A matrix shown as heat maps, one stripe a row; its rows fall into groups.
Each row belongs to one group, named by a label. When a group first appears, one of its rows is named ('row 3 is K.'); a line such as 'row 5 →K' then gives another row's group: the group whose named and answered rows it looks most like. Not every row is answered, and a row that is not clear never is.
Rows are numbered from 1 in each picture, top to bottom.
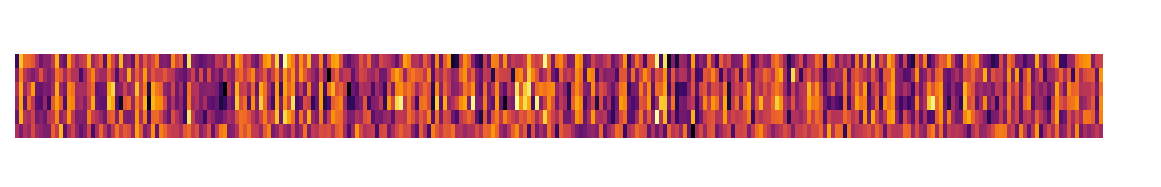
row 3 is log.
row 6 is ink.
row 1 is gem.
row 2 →log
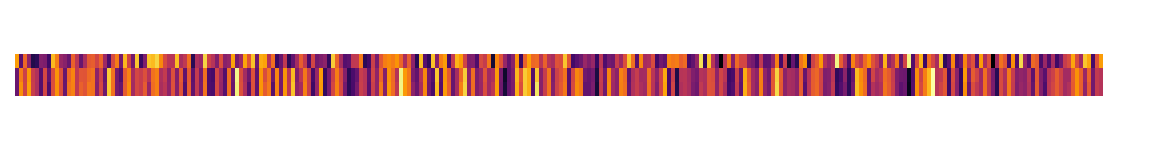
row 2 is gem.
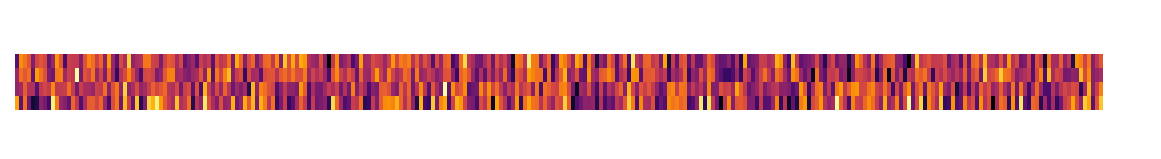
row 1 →gem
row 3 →ink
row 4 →ink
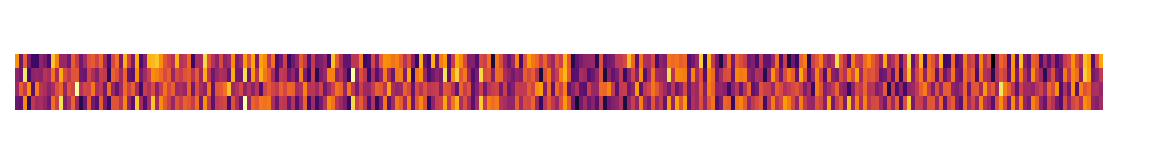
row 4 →ink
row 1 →ink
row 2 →ink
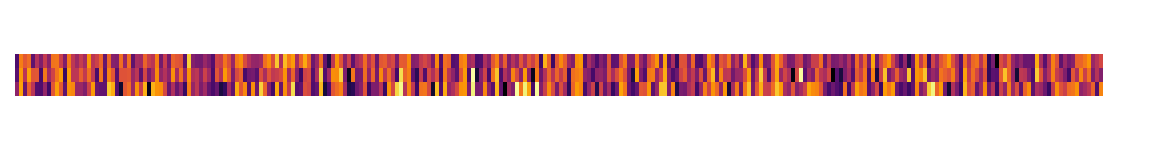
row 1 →gem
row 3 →log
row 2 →gem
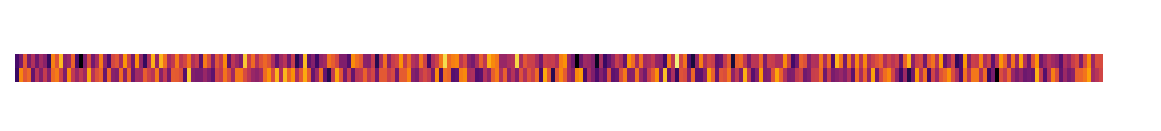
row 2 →gem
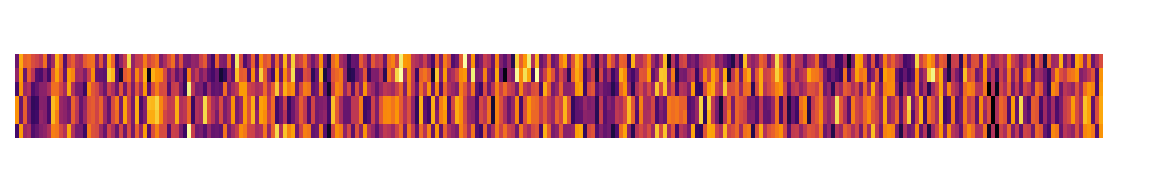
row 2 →log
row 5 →ink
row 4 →ink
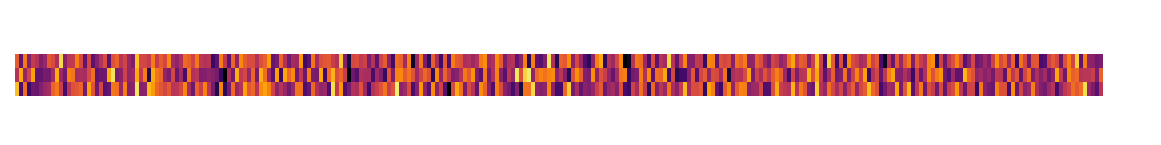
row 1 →ink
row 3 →ink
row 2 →log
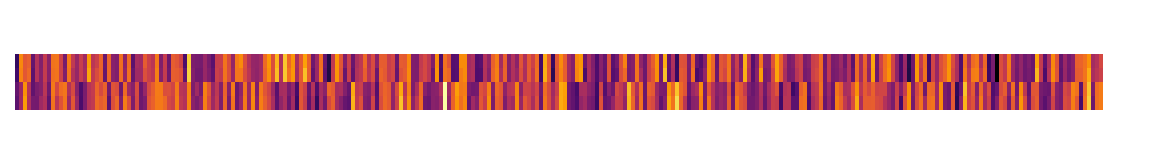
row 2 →gem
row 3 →ink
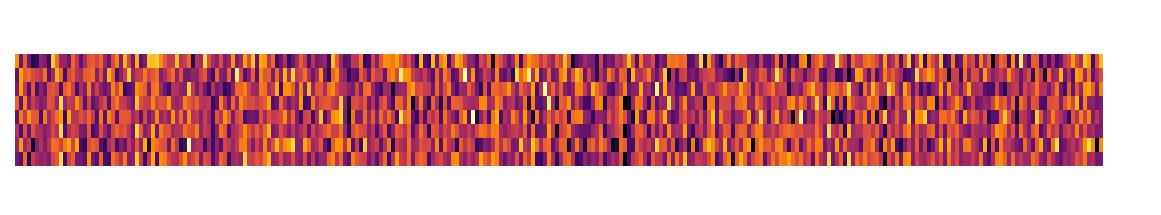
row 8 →ink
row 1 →ink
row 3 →log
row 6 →ink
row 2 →gem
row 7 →log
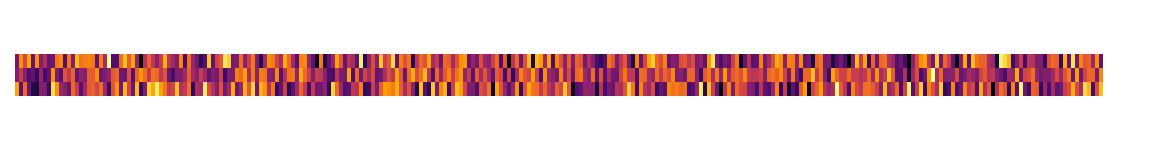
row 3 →ink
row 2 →log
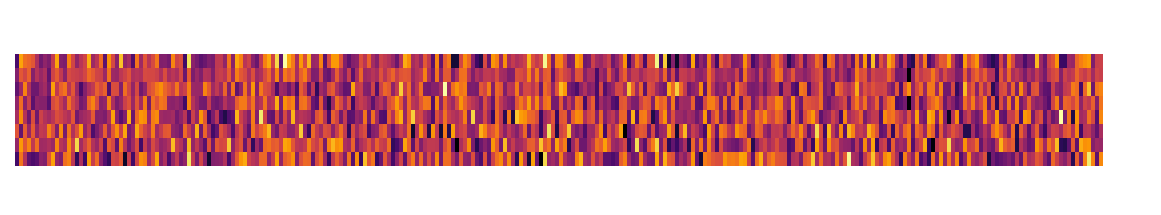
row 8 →log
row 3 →ink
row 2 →gem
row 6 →ink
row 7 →gem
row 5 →log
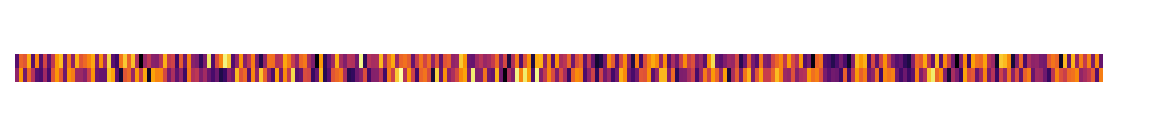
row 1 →gem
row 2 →log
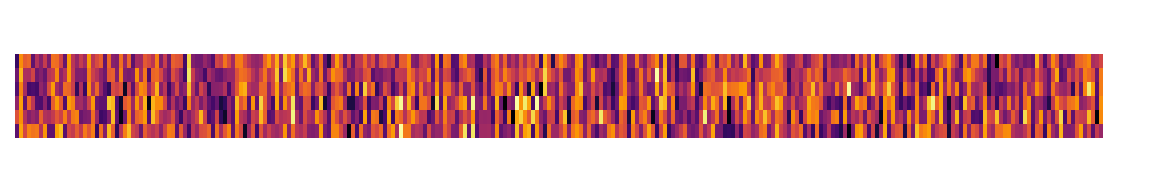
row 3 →log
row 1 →gem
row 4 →log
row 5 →log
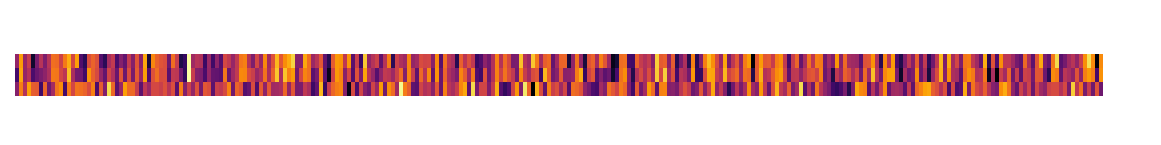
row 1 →log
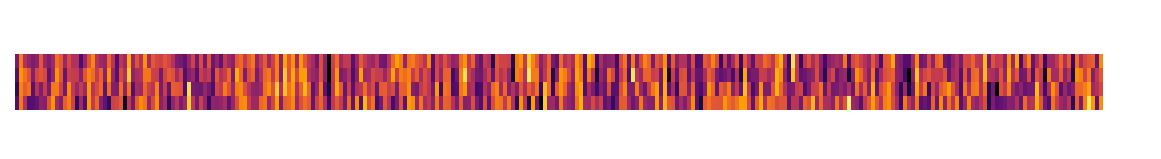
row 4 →log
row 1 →log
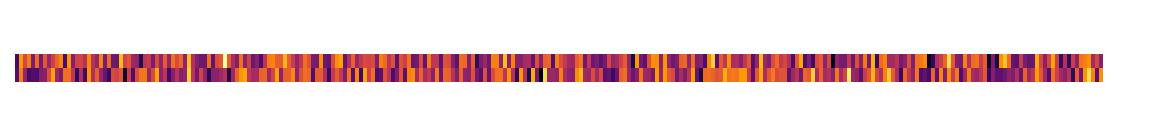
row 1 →gem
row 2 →log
